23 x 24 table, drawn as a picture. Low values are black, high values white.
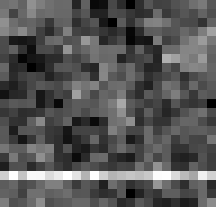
The values are skewed, with a long tail toward high values. There is no overall slope. Streaks run across, left to right. Row 20 differs from the rows beside it.
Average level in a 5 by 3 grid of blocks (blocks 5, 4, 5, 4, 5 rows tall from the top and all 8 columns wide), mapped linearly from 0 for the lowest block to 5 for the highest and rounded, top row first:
3 0 3
0 3 3
1 3 2
2 1 2
5 3 4
